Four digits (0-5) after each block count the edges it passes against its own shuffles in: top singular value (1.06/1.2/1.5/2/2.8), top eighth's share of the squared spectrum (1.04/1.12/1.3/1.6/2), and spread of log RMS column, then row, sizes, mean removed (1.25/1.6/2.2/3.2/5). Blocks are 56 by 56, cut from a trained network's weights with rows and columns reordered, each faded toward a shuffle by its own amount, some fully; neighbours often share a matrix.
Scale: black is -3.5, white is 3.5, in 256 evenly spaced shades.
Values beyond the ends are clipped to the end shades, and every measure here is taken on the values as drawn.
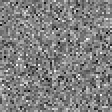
0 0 0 0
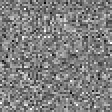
3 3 1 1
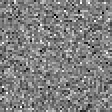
0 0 0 1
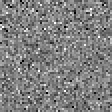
1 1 0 0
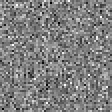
2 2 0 1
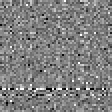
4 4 0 2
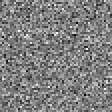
2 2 0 0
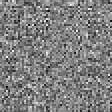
3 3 2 0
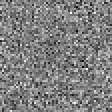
3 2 0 0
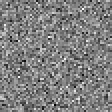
0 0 0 0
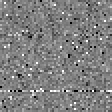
3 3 0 1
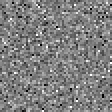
0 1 0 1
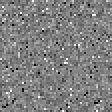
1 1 0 0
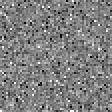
0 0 0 0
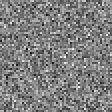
0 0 0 0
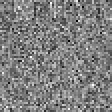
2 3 0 0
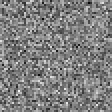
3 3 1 0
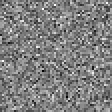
2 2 1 0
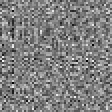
4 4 2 1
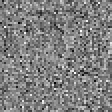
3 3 1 0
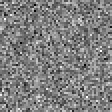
1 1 0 0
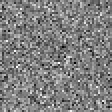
1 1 0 0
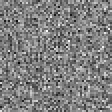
3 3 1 0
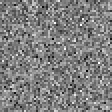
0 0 0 0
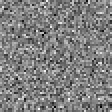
3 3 1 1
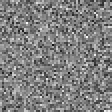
2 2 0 0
